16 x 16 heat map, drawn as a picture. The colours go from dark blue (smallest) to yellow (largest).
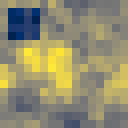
Overall the values sit about 60% of the way up the scale. An odd patch, lower than its surroundings, sits in the top left. The top left is the ninth with the lowest average. The top left is the roughest part. The ninth with the highest average is the centre.
